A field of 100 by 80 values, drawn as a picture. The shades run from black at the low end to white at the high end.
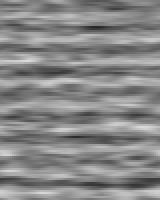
Grain: streaks across. Histogram: bell-shaped. Stripes: horizontal, repeating 9 times. Slope: none.
